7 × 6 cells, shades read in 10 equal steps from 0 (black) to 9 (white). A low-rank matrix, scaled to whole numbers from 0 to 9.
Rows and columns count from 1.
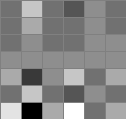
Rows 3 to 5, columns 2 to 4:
5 4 4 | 5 5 5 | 2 5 7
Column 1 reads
4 4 4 5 6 4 8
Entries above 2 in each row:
6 6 6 6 5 6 5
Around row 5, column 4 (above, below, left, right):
5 3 5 4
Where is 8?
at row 7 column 1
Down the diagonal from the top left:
4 6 4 5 4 4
